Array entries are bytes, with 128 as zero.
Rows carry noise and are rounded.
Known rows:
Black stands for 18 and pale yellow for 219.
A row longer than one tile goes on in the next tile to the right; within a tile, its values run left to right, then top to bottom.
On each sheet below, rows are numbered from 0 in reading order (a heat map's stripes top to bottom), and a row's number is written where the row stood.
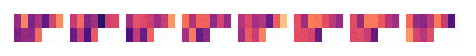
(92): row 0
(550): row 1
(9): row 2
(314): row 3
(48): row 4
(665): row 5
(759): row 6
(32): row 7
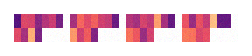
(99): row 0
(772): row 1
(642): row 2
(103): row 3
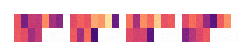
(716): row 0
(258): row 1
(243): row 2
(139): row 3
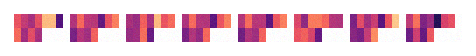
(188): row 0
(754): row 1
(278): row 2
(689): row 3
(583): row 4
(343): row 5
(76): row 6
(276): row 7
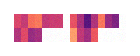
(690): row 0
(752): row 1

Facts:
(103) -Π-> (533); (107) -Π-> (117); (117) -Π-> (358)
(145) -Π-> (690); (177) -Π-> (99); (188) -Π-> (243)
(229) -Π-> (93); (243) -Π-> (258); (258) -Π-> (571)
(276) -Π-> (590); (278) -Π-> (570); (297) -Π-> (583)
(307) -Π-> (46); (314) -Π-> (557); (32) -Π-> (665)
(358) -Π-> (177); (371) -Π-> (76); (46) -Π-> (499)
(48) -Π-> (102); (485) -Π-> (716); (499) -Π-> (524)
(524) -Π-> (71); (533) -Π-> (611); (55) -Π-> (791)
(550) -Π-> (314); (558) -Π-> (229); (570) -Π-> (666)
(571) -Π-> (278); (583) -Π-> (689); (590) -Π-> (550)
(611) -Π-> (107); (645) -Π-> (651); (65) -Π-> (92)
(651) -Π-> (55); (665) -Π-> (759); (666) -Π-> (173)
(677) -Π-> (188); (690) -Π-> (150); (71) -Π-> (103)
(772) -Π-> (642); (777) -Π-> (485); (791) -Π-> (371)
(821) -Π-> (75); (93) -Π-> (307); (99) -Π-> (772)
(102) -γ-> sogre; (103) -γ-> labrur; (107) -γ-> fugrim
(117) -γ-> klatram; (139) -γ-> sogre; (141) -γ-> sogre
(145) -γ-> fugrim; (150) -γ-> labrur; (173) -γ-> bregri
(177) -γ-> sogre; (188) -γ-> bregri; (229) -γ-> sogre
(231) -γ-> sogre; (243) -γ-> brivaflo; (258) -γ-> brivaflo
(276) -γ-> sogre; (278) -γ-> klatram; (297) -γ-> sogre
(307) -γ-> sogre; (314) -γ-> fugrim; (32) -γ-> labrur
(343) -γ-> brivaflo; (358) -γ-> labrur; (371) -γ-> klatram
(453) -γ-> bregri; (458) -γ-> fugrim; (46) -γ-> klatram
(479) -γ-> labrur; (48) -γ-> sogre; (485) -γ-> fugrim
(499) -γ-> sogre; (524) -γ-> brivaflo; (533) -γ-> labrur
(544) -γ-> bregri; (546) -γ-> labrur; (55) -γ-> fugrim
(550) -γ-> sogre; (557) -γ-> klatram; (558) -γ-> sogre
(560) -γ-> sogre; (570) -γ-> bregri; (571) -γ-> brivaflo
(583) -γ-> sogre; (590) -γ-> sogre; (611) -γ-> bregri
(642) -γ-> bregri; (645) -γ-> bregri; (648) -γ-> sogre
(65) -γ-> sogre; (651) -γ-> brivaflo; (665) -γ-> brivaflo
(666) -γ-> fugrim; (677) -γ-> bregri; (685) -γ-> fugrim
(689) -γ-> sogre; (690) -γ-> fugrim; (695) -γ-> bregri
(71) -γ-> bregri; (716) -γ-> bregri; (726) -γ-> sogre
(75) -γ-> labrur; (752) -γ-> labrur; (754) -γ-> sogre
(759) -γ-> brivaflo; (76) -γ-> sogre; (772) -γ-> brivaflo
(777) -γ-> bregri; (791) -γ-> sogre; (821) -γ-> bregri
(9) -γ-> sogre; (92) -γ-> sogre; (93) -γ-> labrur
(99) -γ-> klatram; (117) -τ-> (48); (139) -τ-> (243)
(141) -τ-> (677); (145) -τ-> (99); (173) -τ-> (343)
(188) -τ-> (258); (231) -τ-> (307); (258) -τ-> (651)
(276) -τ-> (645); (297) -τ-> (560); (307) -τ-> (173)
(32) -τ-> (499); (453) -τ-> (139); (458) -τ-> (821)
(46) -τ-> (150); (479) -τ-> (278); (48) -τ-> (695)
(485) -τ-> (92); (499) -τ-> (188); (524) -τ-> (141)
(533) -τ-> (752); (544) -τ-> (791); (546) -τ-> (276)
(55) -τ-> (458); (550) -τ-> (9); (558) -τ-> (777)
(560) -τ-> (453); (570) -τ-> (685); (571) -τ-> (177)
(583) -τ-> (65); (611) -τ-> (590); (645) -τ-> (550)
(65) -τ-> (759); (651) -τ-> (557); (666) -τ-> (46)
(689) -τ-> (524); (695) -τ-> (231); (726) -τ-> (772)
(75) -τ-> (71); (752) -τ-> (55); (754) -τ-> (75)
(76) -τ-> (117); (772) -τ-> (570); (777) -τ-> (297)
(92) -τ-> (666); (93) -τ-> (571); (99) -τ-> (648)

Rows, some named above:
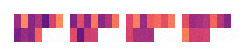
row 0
(92)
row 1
(55)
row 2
(666)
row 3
(544)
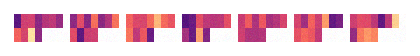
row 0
(117)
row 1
(55)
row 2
(571)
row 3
(371)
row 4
(458)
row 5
(71)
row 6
(307)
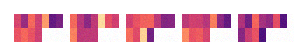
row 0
(71)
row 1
(570)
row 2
(524)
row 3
(611)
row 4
(557)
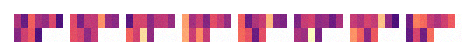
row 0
(557)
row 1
(821)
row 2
(117)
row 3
(453)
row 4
(150)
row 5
(46)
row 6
(358)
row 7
(177)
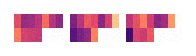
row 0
(544)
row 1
(791)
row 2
(229)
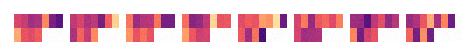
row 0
(533)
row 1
(231)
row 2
(93)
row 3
(173)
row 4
(258)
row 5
(666)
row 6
(645)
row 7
(651)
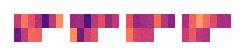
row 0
(558)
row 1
(645)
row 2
(544)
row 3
(107)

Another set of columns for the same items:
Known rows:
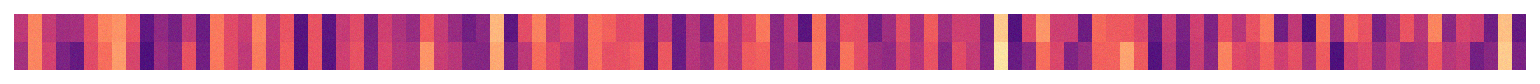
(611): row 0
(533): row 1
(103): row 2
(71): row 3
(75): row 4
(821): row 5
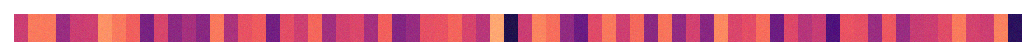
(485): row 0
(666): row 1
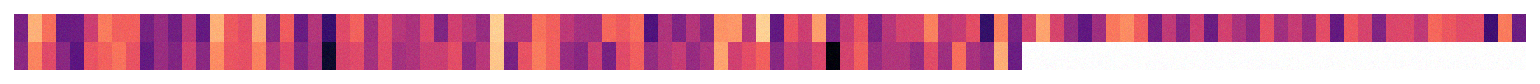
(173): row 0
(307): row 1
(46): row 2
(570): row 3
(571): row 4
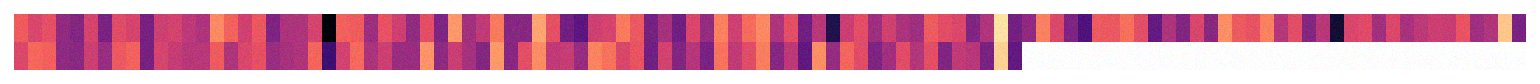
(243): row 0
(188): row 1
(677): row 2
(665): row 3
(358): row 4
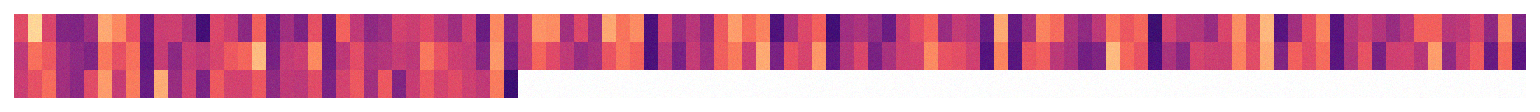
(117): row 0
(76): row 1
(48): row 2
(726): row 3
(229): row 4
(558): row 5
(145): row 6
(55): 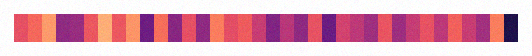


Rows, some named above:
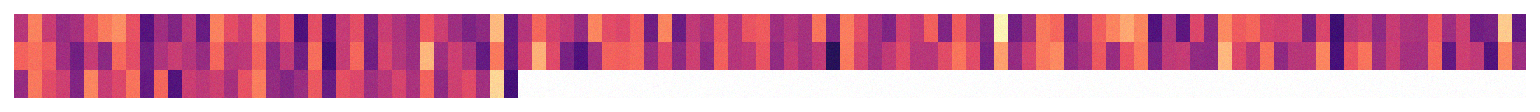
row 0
(611)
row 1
(150)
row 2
(645)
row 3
(524)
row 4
(278)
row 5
(343)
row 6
(32)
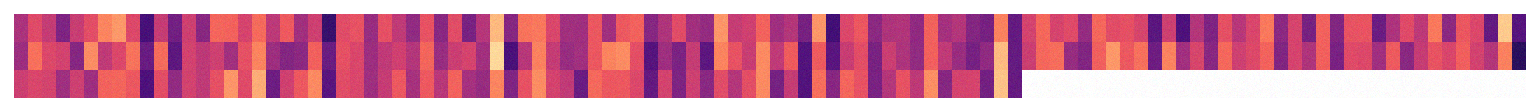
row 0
(453)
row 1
(772)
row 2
(93)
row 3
(32)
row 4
(611)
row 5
(458)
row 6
(139)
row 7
(103)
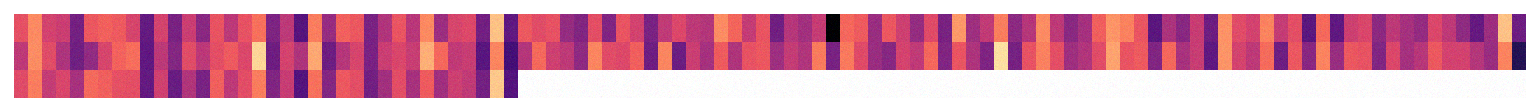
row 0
(103)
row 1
(243)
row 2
(642)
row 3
(499)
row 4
(150)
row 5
(107)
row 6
(533)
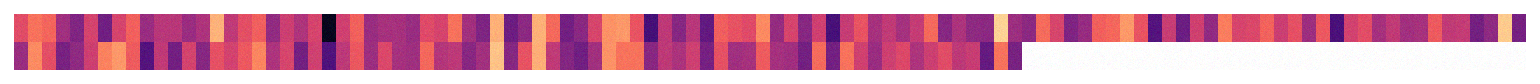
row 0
(258)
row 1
(695)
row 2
(821)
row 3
(544)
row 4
(99)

